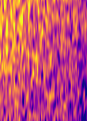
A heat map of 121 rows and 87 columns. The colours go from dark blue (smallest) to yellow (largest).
Streaks run downward. The top left is the ninth with the highest average. The ninth with the lowest average is the bottom right. The halves do not mirror each other. There is an overall slope up to the top left.
